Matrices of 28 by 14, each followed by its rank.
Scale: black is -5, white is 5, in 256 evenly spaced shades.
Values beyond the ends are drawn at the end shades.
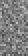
full rank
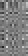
two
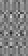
two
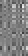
two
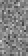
full rank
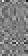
three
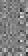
three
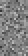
full rank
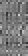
three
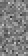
full rank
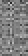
three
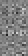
three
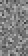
full rank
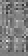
three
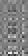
two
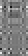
two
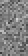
full rank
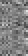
three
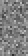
full rank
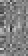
three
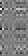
two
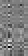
two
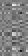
two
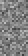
full rank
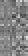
three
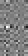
two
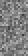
full rank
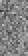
full rank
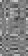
three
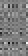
two
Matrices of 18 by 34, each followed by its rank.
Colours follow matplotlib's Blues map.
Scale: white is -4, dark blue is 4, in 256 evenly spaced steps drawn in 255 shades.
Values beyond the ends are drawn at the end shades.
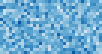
full rank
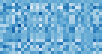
three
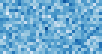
full rank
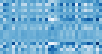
two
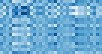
two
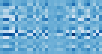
two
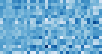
three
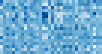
three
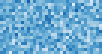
full rank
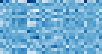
three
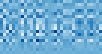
two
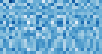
three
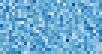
full rank
